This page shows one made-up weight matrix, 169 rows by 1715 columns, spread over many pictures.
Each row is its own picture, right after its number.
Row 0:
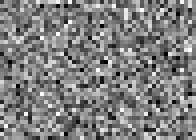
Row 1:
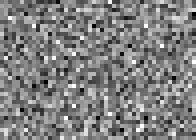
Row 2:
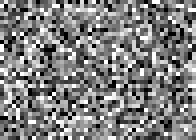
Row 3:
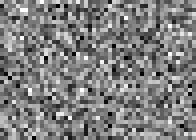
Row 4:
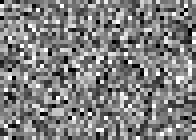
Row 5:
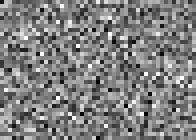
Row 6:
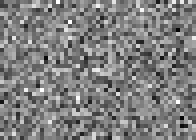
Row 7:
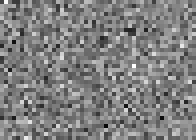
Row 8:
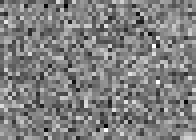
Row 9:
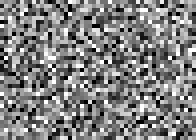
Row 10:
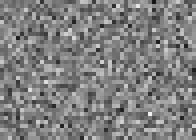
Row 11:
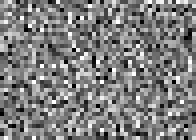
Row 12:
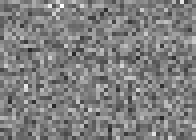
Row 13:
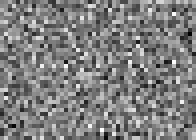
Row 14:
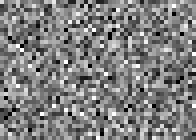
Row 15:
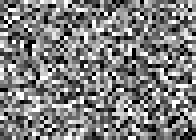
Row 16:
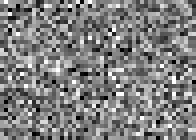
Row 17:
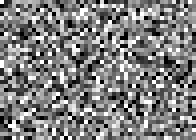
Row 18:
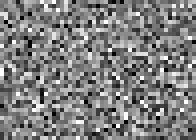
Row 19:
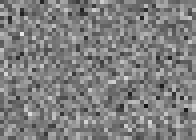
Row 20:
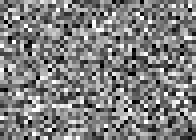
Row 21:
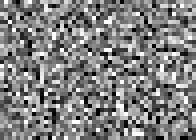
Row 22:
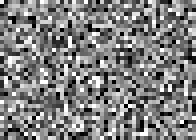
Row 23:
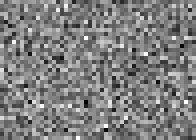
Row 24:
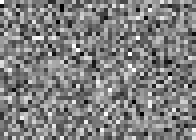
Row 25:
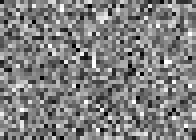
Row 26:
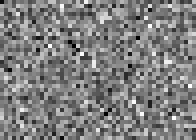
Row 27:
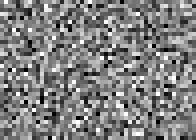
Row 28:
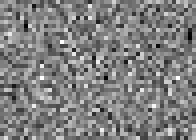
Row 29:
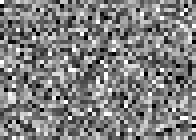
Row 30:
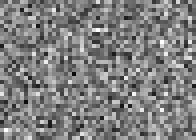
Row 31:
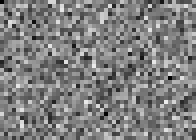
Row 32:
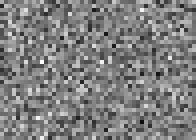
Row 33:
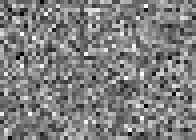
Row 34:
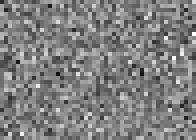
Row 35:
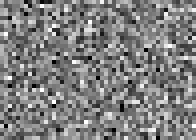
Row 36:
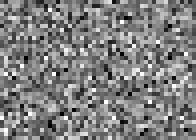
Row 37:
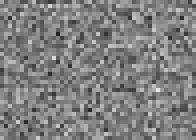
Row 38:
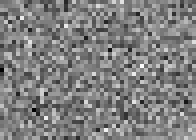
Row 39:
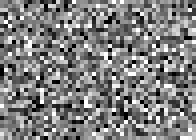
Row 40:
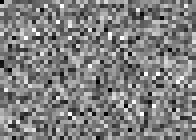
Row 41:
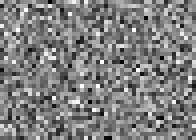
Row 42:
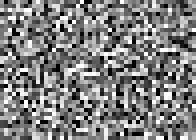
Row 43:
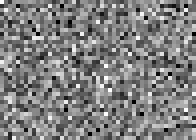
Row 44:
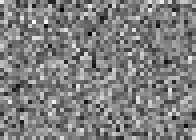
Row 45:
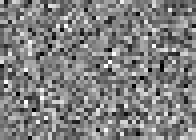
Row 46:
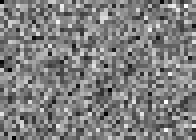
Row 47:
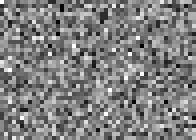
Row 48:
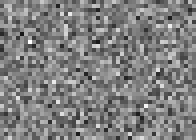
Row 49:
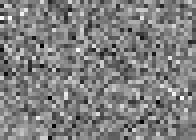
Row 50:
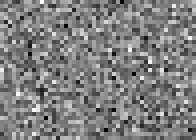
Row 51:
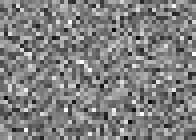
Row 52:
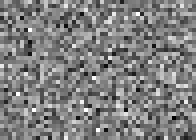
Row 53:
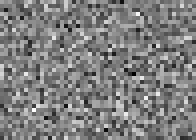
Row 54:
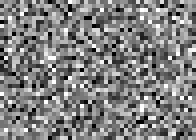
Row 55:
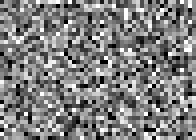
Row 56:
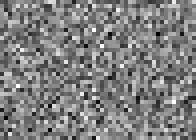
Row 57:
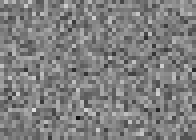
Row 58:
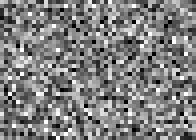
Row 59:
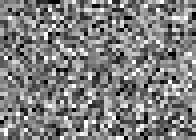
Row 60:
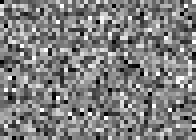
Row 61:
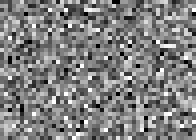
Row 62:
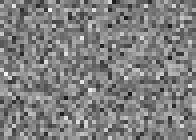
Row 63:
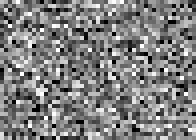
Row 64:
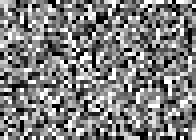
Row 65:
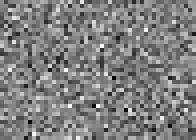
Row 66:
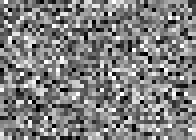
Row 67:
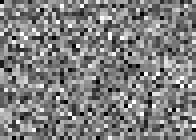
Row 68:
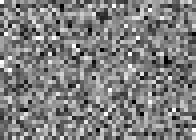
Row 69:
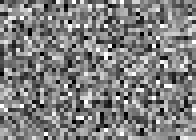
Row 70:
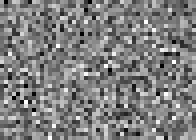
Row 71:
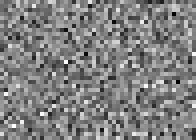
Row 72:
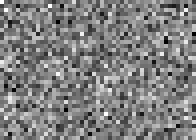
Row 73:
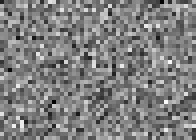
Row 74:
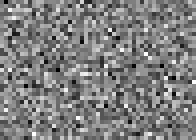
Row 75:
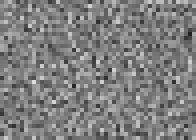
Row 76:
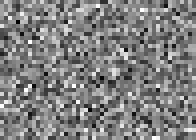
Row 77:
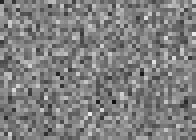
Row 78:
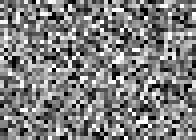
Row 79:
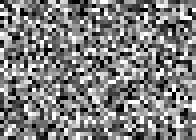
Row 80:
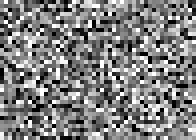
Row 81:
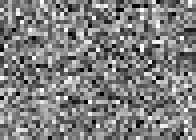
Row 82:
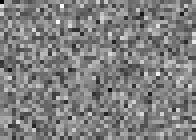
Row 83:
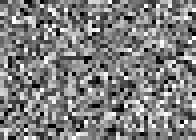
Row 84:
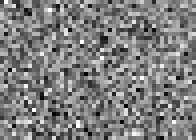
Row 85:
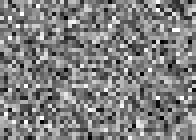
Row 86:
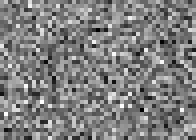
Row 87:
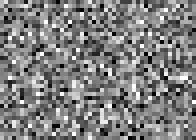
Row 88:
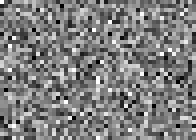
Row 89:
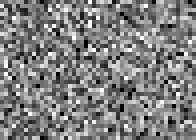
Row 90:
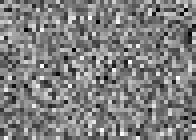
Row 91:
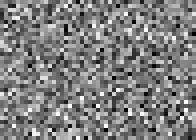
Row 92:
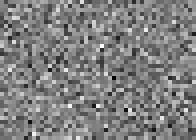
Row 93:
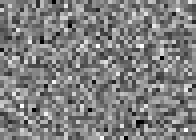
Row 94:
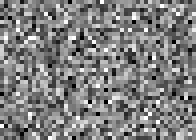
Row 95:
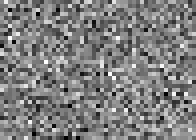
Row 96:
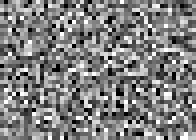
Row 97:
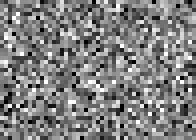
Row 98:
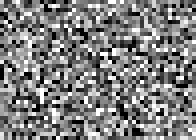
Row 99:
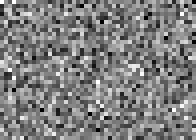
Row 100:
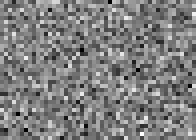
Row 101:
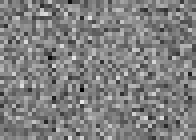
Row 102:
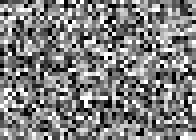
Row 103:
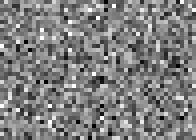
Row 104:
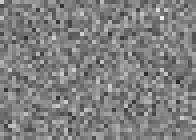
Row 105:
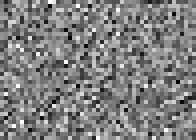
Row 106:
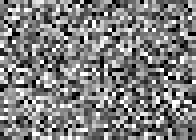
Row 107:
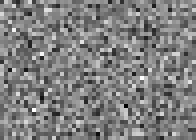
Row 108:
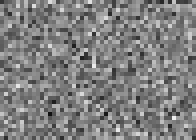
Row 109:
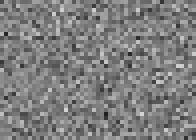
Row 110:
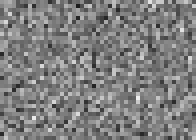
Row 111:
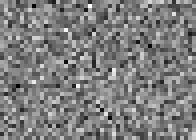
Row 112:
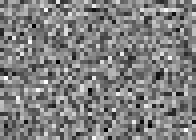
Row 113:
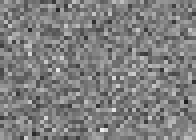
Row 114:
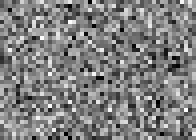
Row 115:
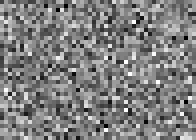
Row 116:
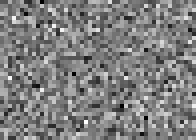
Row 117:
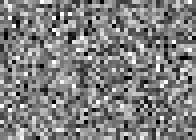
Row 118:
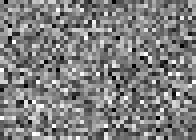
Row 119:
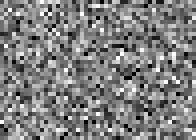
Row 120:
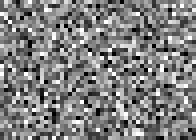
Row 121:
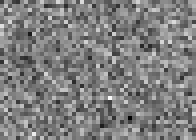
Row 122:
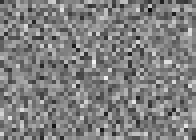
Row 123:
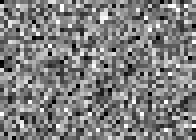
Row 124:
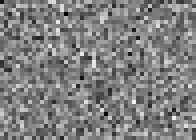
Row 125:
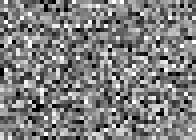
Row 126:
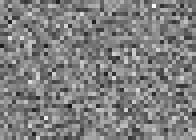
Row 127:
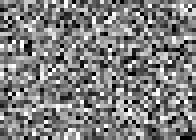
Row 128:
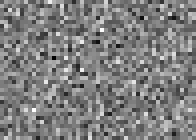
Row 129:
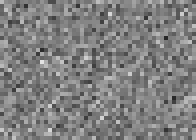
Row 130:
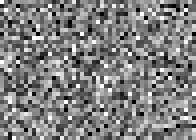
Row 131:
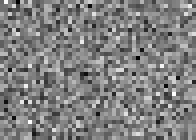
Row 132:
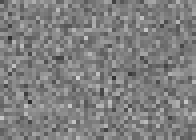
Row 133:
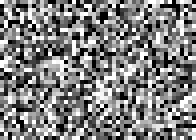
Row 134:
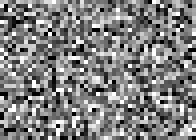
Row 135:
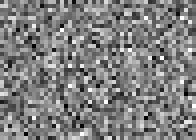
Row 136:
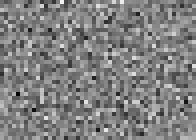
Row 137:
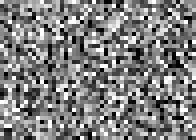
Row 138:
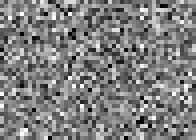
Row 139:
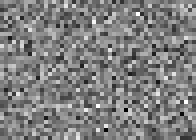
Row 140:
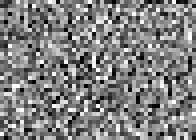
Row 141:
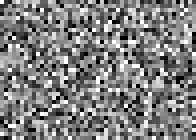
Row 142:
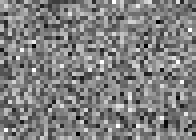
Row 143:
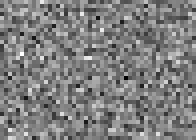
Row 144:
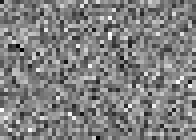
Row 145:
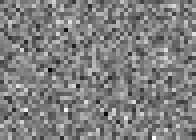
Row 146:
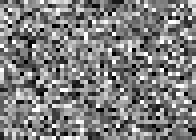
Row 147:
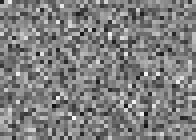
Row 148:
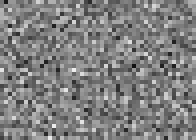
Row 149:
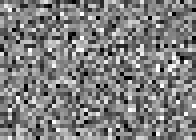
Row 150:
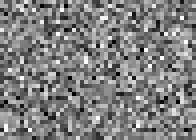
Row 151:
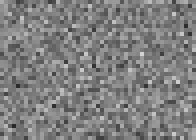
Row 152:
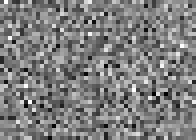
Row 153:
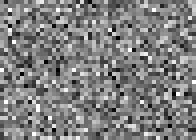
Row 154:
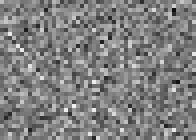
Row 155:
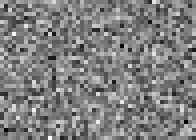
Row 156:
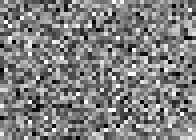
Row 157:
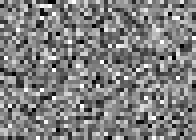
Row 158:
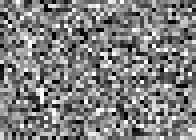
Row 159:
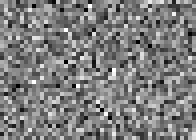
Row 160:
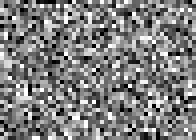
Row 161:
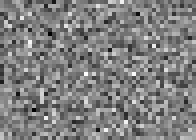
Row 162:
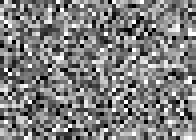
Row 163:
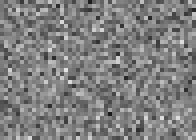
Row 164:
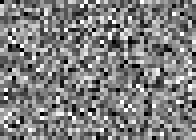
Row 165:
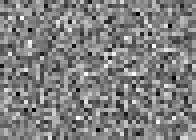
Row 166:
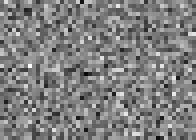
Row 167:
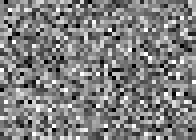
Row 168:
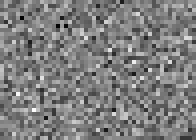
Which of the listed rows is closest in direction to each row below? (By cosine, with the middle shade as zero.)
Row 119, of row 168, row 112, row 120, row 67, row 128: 128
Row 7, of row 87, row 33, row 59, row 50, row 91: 87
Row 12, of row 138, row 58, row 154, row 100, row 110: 100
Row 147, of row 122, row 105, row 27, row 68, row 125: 122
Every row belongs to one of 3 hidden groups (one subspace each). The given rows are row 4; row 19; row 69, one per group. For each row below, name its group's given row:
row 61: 19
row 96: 69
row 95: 69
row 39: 69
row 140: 4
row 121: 69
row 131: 69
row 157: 19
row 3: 19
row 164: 4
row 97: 19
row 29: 4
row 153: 69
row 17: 4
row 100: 19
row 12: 19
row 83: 19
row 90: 4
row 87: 69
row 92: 69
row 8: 69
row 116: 19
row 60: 4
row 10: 19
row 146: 69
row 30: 19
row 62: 19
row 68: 4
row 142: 19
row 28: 4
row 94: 19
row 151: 4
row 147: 4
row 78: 19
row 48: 19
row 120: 69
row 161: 69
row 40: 4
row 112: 19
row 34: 4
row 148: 69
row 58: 69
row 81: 19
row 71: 4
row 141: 4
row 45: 69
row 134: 19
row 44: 4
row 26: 4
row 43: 4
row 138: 19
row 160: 19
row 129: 4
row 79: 19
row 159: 4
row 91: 69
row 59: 19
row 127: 69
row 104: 4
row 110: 4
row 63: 69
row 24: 4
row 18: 69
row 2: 19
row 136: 69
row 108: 4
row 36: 19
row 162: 69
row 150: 19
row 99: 4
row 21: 69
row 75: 4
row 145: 4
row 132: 69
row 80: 69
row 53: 69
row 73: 4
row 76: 19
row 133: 4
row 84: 69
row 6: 19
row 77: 4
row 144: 4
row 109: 4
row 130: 4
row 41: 19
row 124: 4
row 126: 69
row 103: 19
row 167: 69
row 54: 19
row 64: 4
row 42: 69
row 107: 69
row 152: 69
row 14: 4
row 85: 19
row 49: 19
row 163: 19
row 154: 4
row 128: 19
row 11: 4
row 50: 69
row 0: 19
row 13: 4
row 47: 4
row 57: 69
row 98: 69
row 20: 69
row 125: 69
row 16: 69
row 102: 69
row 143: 19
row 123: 4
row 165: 69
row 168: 69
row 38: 69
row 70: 69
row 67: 4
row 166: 69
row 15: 69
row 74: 69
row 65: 69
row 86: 19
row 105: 4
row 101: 19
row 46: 4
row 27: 69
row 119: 19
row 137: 19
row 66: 69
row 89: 19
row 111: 4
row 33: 19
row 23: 69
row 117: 19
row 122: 4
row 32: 19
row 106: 69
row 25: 4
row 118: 69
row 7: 69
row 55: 19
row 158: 69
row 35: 19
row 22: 19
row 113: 69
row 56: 4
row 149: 19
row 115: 69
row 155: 19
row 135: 19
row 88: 4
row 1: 19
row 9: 19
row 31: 4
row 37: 19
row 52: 69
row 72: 4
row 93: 19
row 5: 4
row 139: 69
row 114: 19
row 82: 4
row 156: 69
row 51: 4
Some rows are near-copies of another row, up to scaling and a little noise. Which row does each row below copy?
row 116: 83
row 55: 0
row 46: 123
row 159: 111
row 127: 139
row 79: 19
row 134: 155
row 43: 130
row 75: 11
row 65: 92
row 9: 54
